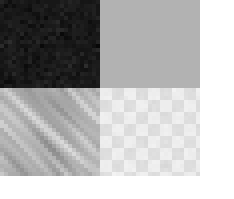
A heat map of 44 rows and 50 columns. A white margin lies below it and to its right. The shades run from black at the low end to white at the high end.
The table splits into 2 rows of 2 panels. Panel 1,1: very low, fine-grained, faint in contrast. Panel 1,2: high, flat. Panel 2,1: high, slanting down to the right. Panel 2,2: very high, checkered, faint in contrast.
